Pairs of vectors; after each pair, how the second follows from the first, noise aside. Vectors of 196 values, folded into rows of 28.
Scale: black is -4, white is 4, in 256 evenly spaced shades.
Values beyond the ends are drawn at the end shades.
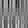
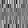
sign-scrambled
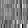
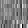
copied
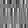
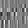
wrapped around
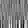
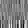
copied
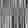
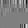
partly zeroed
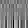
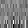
sign-scrambled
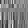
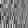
sign-scrambled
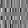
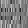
sign-scrambled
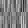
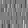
partly zeroed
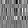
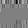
partly zeroed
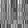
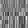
wrapped around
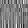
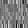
sign-scrambled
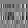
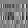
copied
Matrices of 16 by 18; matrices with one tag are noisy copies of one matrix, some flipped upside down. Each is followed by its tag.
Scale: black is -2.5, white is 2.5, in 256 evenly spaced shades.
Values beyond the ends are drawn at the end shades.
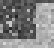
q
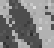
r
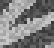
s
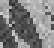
r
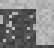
q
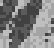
r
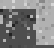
q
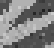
s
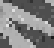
s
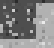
q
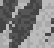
r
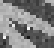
s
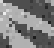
s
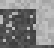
q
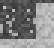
q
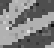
s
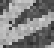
s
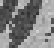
r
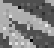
s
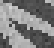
s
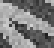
s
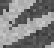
s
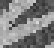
s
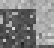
q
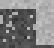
q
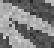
s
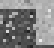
q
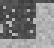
q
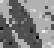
r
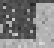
q
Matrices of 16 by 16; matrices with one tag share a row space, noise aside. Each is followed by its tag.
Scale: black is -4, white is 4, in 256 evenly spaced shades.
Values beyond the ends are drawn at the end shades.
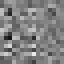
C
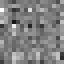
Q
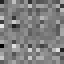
Q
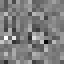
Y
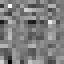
C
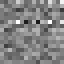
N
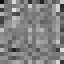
Q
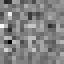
C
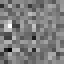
C
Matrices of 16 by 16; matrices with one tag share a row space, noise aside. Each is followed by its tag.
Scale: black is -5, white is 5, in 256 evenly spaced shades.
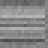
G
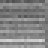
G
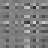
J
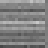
G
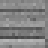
G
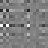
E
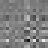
J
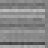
G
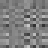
J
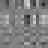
J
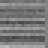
G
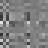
E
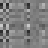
E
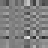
J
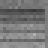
G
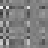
E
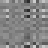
J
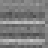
G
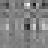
J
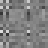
E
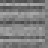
G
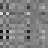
E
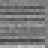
G
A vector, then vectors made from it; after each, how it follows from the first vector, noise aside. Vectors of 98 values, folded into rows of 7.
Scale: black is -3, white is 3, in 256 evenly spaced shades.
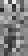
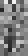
copied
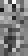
copied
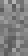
shrunk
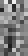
copied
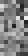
wrapped around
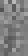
shrunk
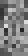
wrapped around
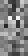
wrapped around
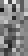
copied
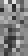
copied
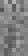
shrunk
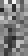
copied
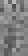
shrunk
